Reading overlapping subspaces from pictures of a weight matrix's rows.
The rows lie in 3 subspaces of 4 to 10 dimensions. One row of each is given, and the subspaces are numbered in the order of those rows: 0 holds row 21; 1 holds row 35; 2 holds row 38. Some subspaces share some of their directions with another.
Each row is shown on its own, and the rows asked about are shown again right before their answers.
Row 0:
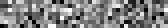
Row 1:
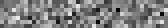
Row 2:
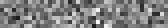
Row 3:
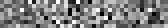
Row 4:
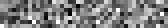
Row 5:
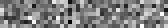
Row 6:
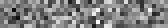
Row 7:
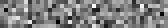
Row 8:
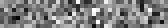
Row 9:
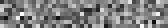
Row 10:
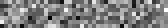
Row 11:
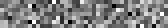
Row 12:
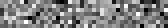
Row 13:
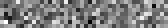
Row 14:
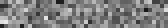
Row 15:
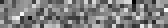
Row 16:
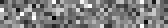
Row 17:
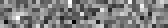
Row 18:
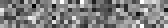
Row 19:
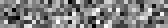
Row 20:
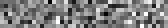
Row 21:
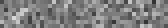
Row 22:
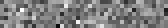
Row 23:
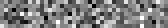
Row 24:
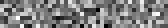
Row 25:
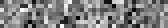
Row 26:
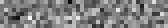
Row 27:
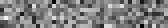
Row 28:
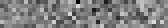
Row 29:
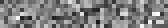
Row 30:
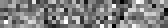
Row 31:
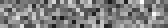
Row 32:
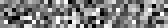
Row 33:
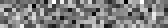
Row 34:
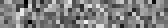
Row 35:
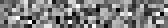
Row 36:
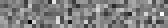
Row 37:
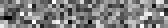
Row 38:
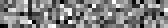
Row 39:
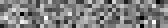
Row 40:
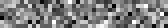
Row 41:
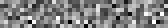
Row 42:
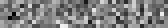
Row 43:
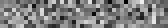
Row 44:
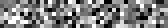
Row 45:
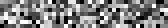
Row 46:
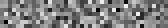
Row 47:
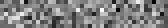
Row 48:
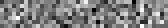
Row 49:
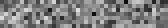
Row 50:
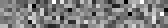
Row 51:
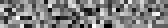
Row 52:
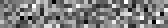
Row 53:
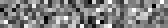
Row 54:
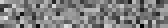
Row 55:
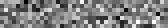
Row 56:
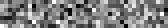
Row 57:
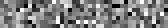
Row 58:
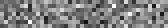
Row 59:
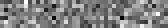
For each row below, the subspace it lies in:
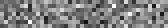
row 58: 0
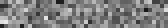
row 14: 0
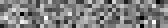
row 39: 2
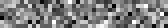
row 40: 0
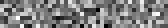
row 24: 1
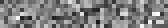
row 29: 2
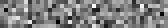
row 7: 2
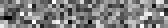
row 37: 1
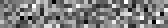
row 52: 2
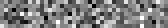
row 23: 2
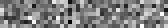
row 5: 0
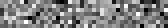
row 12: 0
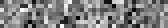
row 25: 0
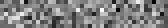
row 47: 0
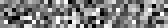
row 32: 0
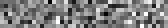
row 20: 0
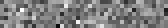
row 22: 0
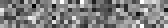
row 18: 0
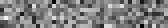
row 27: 1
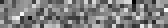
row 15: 0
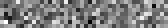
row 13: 1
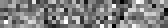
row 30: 0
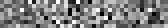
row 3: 0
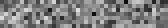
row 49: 0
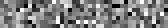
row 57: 0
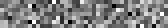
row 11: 0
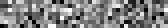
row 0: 0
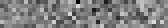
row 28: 0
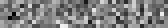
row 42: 1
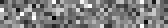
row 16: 0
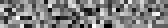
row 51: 1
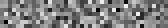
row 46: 1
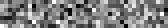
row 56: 1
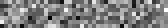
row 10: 0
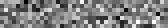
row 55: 0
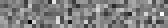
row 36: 0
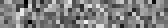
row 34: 0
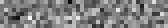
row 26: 0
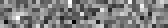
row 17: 0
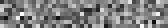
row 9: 1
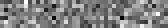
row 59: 0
